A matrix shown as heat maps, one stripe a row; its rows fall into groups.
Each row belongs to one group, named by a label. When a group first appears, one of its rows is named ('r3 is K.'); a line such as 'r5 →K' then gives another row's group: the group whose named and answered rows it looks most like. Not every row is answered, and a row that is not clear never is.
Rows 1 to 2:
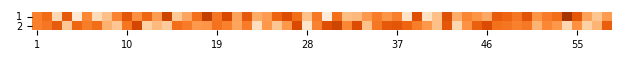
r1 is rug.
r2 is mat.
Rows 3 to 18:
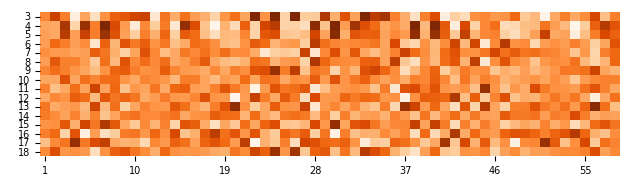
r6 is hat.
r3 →mat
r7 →mat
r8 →hat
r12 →hat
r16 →rug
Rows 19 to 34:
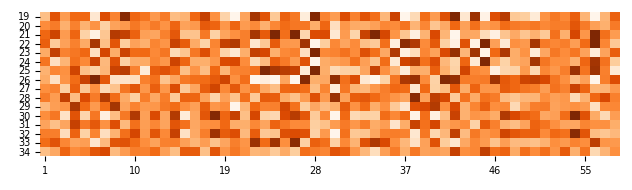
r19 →hat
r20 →rug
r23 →hat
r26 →mat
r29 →hat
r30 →rug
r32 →rug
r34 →mat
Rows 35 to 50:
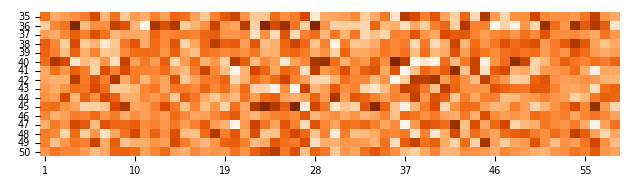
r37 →mat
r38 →rug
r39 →rug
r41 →hat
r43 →mat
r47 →hat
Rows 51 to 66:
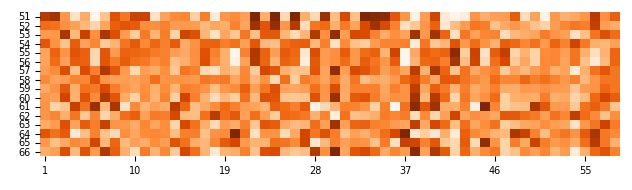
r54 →rug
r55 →hat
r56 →hat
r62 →rug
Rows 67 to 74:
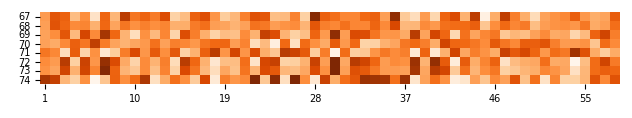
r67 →hat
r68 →hat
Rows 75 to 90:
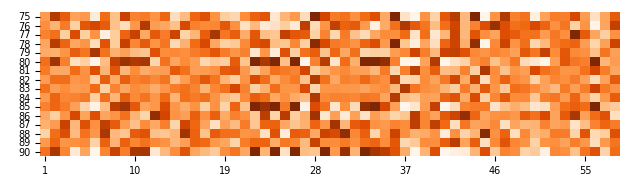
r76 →mat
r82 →hat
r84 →hat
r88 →mat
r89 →hat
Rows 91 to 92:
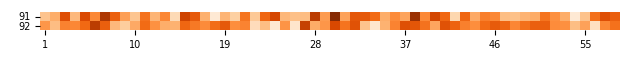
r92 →mat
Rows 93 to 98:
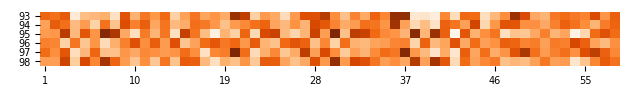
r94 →hat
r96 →rug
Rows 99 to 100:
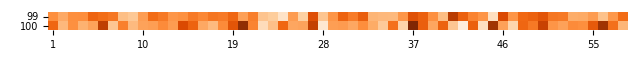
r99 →mat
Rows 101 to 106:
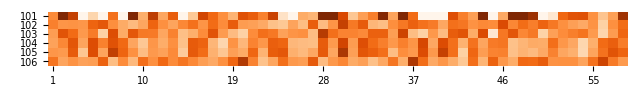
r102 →mat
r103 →hat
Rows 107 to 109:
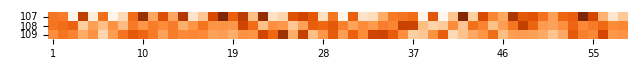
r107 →rug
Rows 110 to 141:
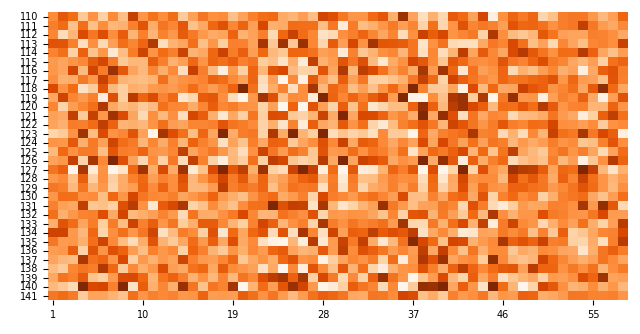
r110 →hat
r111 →rug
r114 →rug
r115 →mat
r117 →mat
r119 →hat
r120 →mat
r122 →mat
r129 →rug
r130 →hat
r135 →mat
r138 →mat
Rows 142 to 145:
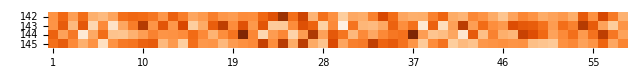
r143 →rug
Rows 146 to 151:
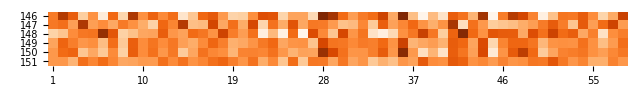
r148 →mat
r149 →hat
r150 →hat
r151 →mat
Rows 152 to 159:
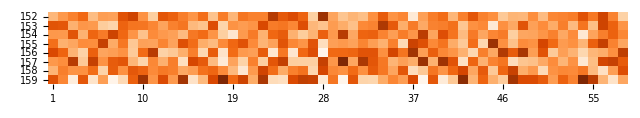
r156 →mat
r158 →hat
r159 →rug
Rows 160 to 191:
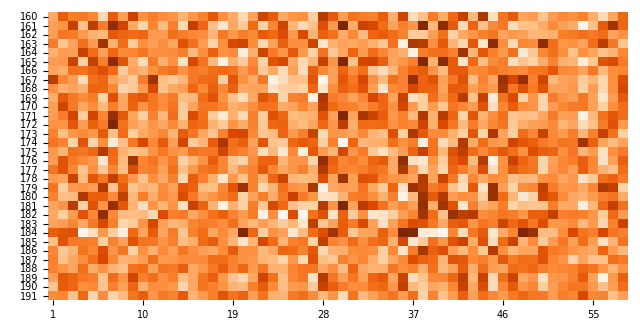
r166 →mat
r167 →mat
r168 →mat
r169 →hat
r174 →rug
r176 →hat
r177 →hat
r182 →mat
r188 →rug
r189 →hat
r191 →rug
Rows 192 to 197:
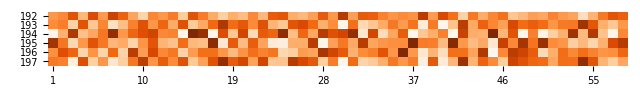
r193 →rug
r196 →hat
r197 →rug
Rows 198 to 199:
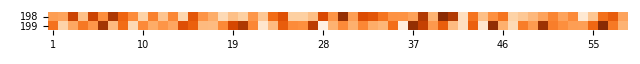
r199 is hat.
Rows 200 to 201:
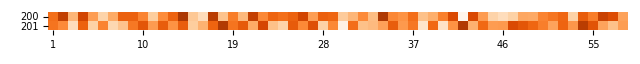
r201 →rug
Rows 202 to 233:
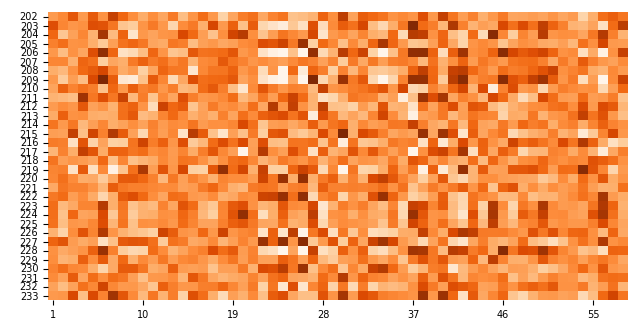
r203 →mat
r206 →mat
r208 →mat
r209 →mat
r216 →rug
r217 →hat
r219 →rug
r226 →mat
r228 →mat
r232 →mat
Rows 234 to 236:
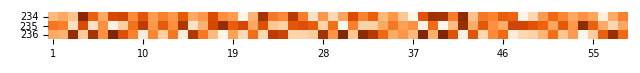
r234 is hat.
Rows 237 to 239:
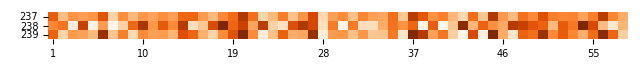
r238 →rug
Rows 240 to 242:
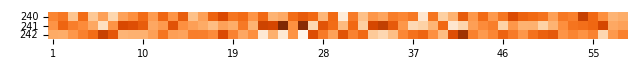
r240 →rug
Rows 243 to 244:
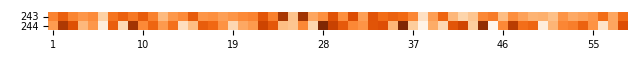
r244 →hat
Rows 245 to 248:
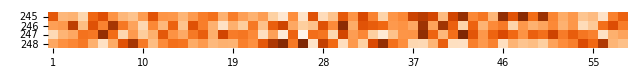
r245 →mat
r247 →mat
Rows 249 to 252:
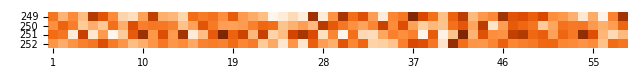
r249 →mat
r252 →mat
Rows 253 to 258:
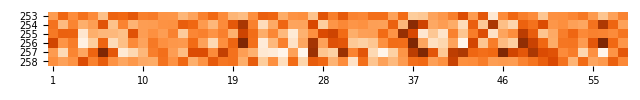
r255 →hat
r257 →mat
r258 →mat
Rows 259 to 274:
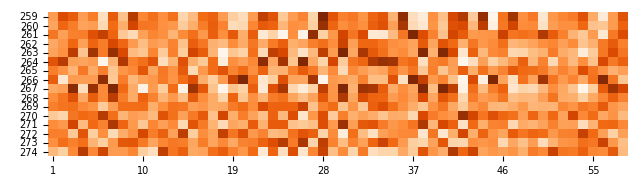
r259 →hat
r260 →hat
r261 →mat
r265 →rug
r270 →mat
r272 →rug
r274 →mat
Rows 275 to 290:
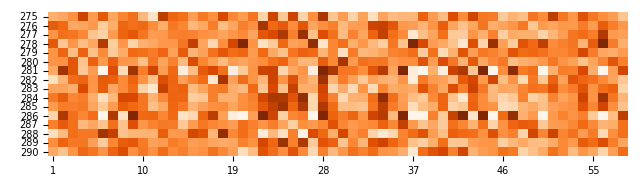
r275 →mat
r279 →rug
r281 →hat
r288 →mat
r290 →hat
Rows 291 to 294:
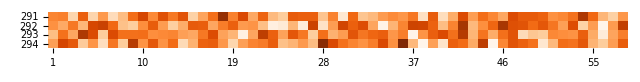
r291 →rug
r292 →mat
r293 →hat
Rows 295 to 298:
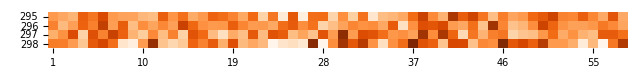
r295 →mat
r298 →mat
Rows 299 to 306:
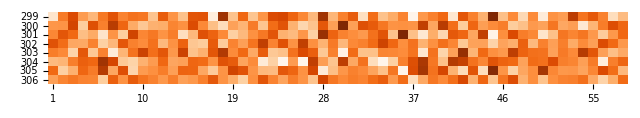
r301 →hat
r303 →rug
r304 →mat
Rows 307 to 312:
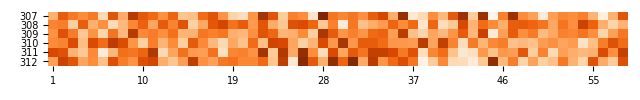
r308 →rug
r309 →hat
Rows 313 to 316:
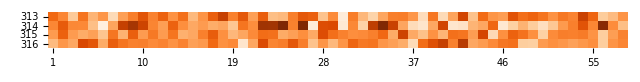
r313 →rug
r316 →hat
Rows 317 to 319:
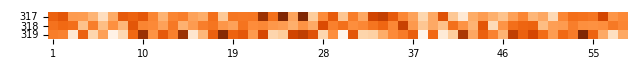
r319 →rug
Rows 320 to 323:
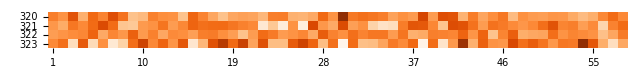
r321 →mat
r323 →rug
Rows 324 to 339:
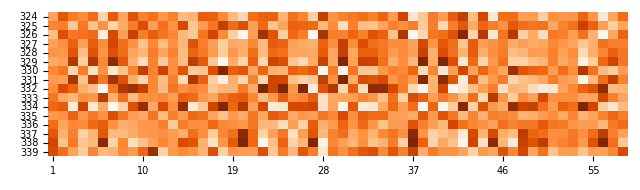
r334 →rug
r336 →mat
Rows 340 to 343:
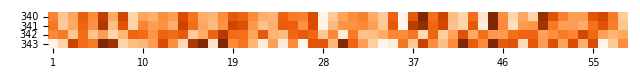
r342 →rug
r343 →mat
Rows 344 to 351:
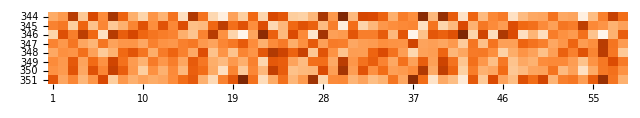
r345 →rug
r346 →hat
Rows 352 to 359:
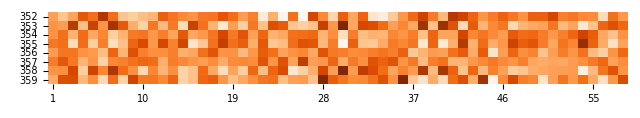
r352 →mat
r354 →rug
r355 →rug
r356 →hat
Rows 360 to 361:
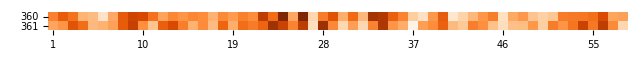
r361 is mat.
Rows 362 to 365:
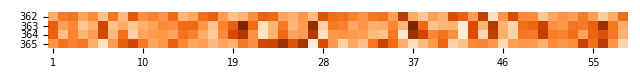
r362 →hat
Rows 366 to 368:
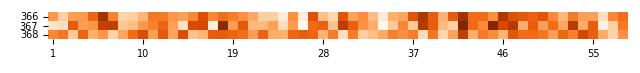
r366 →mat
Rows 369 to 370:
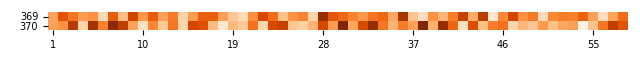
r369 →hat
